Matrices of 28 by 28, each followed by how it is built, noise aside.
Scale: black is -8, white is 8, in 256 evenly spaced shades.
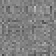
low rank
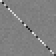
diagonal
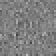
low rank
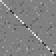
diagonal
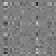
low rank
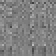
low rank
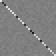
diagonal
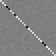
diagonal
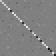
diagonal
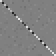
diagonal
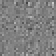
low rank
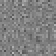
low rank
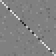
diagonal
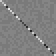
diagonal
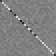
diagonal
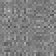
low rank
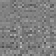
low rank
